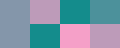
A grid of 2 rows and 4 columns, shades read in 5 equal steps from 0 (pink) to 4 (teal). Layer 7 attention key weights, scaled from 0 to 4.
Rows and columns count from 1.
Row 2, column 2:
4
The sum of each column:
4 5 4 4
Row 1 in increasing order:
1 2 3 4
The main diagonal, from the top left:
2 4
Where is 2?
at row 1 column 1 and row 2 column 1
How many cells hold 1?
2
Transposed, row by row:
2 2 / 1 4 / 4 0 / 3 1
